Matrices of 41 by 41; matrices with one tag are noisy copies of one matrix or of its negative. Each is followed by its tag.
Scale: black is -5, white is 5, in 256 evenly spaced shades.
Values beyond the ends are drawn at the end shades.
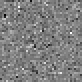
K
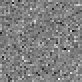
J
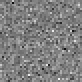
J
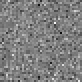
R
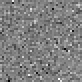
J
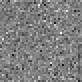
R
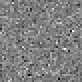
J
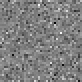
R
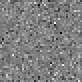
R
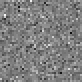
K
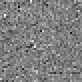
K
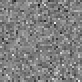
R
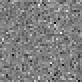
R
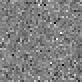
R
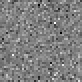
R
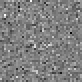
K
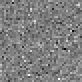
J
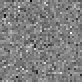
K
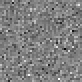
J
